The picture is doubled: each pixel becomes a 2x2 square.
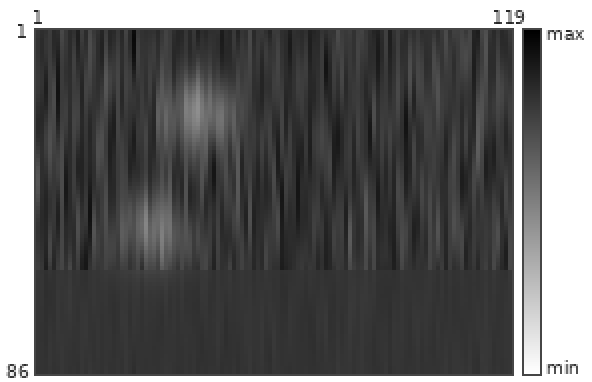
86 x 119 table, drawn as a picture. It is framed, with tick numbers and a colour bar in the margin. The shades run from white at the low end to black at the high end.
Mirror symmetry: none. Average level on the scale: 80%. Dips: two. Seam: horizontal, 70% of the way down, the bottom part calmer. Grain: streaks running down.
